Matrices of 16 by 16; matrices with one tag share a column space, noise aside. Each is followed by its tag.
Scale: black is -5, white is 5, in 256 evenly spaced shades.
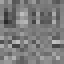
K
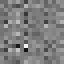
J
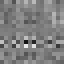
K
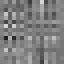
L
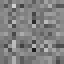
J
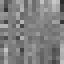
L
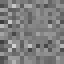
J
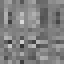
K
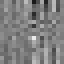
L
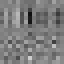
K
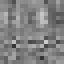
K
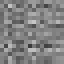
J
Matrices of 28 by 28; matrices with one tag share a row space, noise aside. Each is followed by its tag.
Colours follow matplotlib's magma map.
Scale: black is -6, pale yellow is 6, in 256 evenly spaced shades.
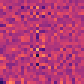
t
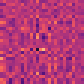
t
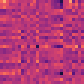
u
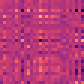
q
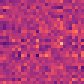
u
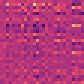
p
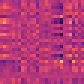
u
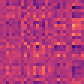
p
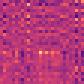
q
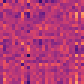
q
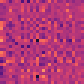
t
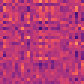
q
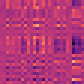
p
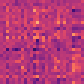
p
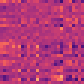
u
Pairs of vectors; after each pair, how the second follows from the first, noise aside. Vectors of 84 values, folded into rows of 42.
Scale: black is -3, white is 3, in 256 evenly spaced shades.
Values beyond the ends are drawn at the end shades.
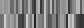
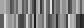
copied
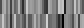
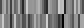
copied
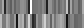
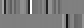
partly zeroed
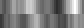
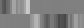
partly zeroed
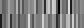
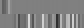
partly zeroed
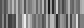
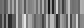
copied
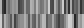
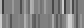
partly zeroed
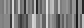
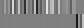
partly zeroed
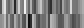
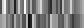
copied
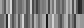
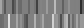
partly zeroed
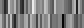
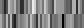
copied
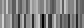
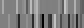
partly zeroed
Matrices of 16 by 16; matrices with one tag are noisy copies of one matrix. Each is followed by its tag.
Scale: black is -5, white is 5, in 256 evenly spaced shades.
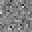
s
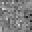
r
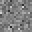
s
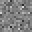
s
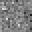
r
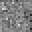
r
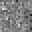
r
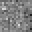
r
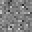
s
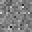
s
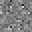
s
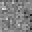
r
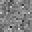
s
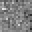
r
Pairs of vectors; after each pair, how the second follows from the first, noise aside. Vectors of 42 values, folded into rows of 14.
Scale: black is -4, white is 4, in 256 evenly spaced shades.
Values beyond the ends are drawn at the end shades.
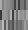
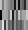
scaled up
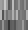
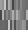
sign-scrambled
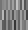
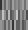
wrapped around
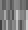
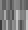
copied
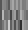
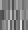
sign-scrambled
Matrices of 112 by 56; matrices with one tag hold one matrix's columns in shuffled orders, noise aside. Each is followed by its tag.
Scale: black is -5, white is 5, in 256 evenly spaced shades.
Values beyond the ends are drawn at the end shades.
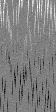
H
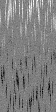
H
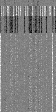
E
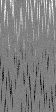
H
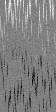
H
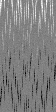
H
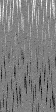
H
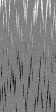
H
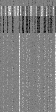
E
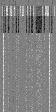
E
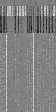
E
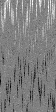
H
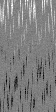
H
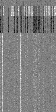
E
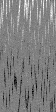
H
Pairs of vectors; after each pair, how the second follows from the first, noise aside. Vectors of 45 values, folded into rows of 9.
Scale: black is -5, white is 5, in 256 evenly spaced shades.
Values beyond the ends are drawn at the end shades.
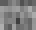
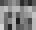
scaled up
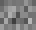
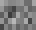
negated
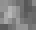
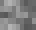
wrapped around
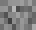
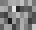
scaled up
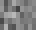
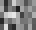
scaled up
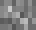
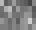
wrapped around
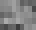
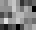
scaled up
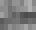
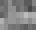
negated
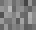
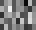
scaled up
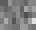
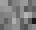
negated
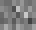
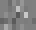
partly zeroed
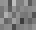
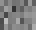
wrapped around
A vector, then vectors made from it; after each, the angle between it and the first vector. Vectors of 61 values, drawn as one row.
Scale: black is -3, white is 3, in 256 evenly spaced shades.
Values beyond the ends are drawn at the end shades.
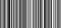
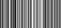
orthogonal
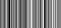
nearly parallel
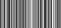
nearly parallel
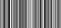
nearly parallel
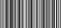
partly opposed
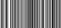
nearly opposite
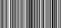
nearly opposite
